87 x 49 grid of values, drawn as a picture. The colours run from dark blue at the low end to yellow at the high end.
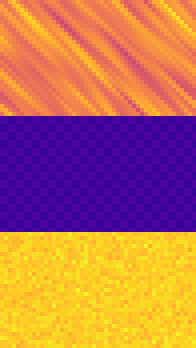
The table splits into 3 rows of 1 panel. Panel 1,1: high, slanting down to the right. Panel 2,1: very low, checkered, faint in contrast. Panel 3,1: very high, fine-grained, faint in contrast.
